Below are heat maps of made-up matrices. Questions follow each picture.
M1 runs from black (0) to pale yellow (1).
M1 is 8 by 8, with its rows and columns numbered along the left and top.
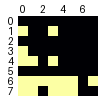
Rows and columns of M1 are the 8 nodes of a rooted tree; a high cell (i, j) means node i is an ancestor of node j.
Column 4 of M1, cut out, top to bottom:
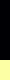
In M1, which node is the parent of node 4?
7
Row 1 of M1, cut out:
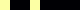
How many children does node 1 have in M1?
1
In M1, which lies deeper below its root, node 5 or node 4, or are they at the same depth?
the same depth
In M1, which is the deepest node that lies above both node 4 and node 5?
7
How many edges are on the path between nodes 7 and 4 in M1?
1
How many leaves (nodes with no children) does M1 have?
3
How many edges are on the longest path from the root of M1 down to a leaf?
5
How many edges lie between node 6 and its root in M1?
0
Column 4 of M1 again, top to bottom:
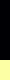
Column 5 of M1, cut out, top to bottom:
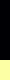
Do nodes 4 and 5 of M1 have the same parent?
yes
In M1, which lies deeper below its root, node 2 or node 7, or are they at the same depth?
the same depth
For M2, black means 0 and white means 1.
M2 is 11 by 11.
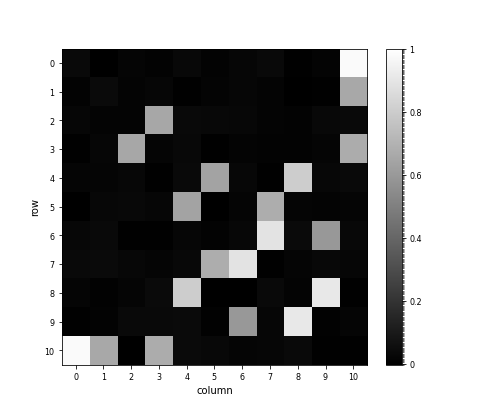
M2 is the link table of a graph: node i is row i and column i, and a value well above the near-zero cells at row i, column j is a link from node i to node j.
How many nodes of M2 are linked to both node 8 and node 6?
1
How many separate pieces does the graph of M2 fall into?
2
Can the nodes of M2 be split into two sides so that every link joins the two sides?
yes
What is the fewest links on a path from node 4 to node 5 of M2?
1
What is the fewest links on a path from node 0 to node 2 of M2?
3
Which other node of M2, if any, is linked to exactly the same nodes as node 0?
node 1
